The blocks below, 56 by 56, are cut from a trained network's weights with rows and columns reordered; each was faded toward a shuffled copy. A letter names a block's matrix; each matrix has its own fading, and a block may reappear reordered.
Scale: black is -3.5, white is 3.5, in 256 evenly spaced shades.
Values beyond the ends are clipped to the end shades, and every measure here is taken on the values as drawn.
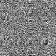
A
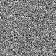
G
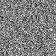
G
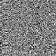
A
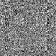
A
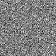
G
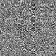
A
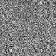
A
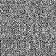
A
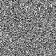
G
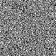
G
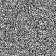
A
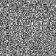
A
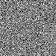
G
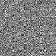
A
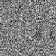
A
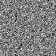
G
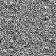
A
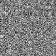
G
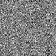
G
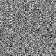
A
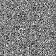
G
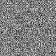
A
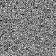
G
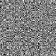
A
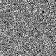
G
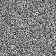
G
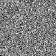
G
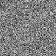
A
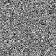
G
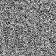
G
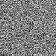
A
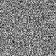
A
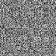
A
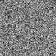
G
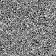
G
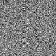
A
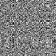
A
